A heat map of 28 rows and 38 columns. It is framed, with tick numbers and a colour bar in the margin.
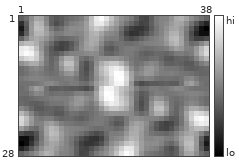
Lone odd cells: none. Ninth with the highest average: centre. Slope: none. Symmetry: a half turn.
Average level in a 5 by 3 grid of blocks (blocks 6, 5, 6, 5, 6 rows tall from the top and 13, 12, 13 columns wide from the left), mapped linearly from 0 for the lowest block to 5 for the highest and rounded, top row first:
120 | 320 | 050 | 023 | 021
